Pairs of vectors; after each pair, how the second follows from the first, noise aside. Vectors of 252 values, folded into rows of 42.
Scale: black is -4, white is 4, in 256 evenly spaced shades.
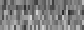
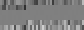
partly zeroed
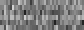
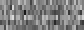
copied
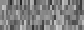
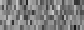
shuffled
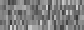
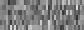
copied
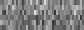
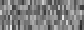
shuffled
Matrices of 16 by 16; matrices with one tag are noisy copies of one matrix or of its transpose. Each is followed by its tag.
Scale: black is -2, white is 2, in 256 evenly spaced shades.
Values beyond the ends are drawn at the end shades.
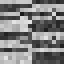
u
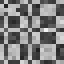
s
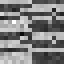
u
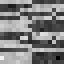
u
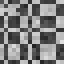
s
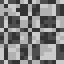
s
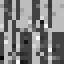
u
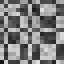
s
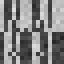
u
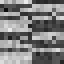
u
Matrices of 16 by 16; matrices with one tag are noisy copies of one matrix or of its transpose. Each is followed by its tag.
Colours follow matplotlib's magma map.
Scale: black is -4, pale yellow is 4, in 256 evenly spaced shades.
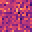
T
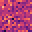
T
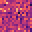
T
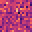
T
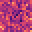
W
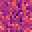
W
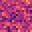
W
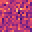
T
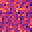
T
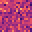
T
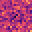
W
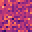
T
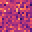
T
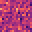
T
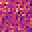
T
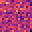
T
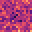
W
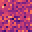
T
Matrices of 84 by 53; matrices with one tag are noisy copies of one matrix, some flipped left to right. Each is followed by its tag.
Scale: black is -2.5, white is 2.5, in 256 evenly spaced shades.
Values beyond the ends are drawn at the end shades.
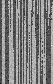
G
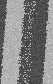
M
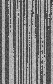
G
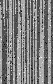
G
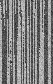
G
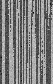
G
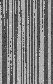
G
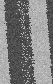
M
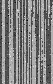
G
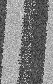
M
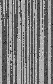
G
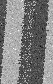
M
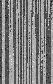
G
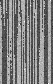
G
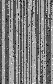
G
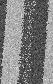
M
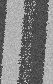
M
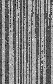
G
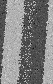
M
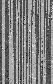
G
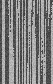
G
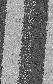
M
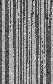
G
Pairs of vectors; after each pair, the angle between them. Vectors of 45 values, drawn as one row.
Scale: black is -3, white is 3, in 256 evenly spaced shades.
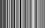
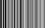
partly aligned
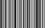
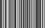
nearly parallel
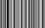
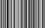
nearly parallel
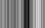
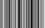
orthogonal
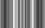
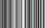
partly aligned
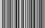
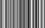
partly opposed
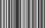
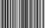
nearly opposite
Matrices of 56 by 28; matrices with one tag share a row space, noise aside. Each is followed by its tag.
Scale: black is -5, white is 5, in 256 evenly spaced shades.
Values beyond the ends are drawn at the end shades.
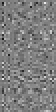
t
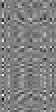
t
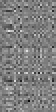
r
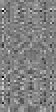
t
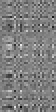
r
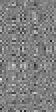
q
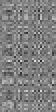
r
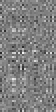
q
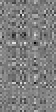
q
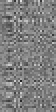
r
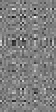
q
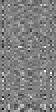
t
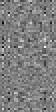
t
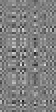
q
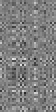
q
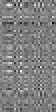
r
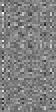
t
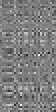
r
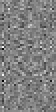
t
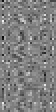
t
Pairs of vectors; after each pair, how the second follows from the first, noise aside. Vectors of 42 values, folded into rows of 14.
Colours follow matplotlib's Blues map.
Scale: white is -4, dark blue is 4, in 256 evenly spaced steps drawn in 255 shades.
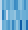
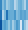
negated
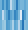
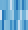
wrapped around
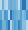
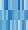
sign-scrambled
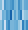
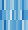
negated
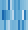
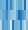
wrapped around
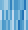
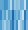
negated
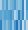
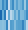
wrapped around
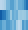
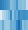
negated
